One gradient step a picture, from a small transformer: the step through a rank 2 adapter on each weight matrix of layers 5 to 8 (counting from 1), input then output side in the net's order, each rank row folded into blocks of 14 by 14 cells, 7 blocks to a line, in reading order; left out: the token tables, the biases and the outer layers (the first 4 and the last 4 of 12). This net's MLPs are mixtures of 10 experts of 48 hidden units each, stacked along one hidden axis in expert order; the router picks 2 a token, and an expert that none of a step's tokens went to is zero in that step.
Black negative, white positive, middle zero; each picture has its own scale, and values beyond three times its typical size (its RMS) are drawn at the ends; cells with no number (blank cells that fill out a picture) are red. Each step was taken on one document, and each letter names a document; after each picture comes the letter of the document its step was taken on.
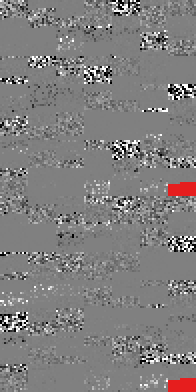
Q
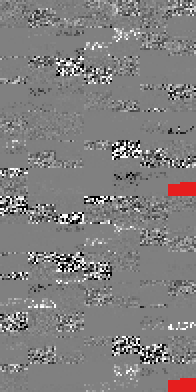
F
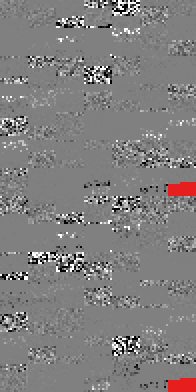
Q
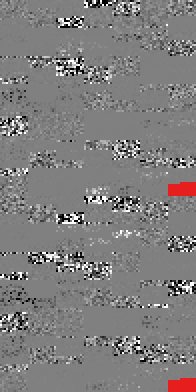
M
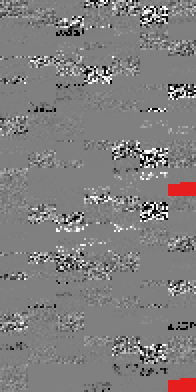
F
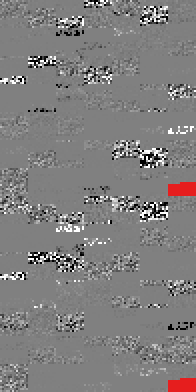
F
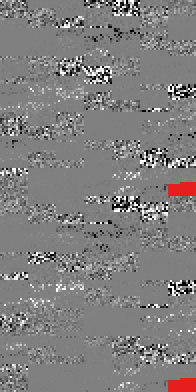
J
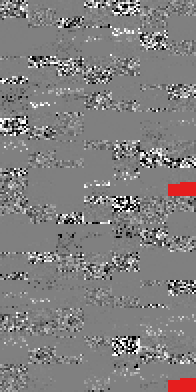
Q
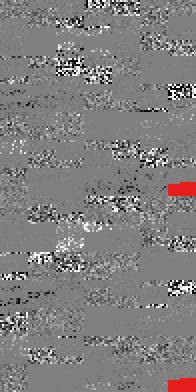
M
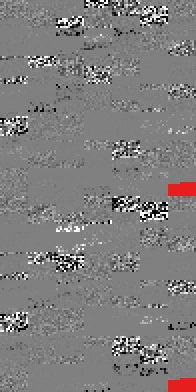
F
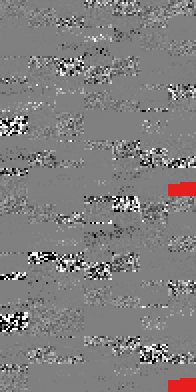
J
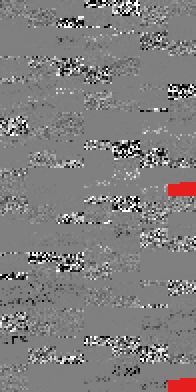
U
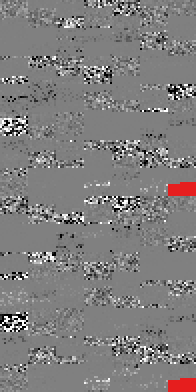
Q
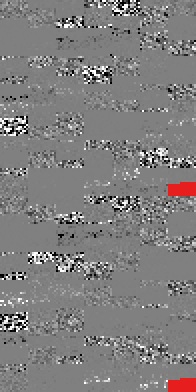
Q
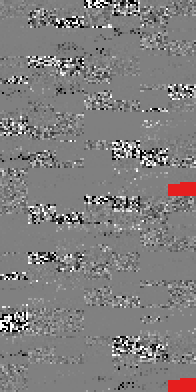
J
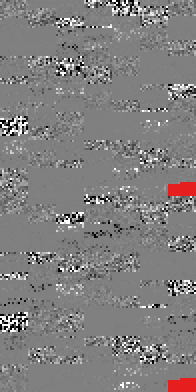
J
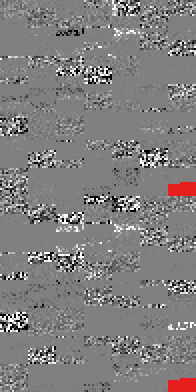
F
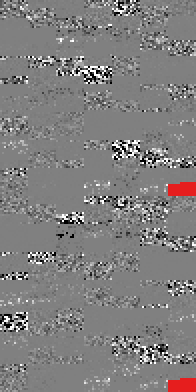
Q
